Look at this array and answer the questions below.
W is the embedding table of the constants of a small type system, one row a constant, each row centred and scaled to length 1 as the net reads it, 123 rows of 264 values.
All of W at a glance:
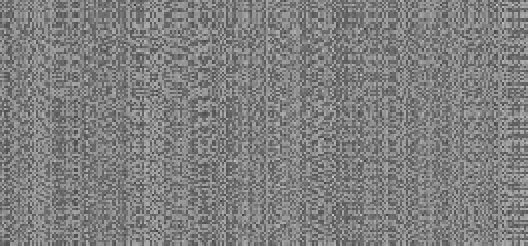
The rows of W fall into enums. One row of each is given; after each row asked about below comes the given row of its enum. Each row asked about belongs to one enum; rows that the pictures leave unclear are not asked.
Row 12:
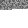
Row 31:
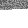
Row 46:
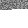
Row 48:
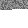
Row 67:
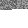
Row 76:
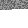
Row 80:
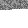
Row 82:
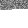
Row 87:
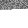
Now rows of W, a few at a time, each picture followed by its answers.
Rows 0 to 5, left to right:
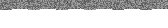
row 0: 46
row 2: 76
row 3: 31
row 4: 48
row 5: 46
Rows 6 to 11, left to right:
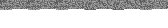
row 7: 31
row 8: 31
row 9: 48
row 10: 48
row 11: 31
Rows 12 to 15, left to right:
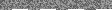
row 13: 12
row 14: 80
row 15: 67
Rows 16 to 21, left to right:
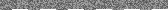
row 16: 67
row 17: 12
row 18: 46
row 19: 80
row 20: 82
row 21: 87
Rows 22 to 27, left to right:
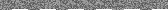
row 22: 76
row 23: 46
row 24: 80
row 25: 80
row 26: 31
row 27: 46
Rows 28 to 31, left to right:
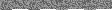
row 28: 48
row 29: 48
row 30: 31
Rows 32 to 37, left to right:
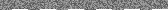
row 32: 76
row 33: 46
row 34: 82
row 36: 12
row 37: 80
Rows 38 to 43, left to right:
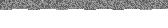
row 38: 12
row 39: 80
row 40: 31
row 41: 48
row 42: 48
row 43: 87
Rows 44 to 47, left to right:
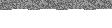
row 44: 46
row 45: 80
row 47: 80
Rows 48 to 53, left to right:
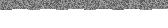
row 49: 82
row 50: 12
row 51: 76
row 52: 67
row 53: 12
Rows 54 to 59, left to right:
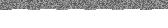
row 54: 46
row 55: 12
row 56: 82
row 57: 82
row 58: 87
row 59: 76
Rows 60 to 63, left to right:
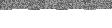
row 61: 67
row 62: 46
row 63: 31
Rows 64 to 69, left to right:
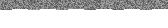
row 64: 48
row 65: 87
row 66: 12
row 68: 48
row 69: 76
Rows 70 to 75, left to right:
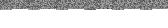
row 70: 87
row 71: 31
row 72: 12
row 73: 67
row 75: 12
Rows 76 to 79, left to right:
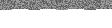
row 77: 48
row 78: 31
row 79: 67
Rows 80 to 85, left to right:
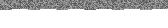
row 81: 12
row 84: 12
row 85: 87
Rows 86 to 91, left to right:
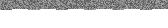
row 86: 48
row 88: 80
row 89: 31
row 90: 82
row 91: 76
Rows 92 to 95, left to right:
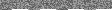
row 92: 46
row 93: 82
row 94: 67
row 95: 31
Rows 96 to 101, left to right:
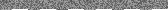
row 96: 87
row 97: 76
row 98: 48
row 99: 87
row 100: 76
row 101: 31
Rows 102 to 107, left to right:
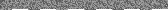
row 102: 12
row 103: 48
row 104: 31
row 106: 48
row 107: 80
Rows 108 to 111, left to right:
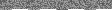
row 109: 31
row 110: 48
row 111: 82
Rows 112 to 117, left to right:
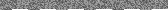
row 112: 67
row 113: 46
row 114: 87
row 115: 80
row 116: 48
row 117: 87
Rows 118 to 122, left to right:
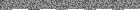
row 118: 12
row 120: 31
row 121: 12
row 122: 12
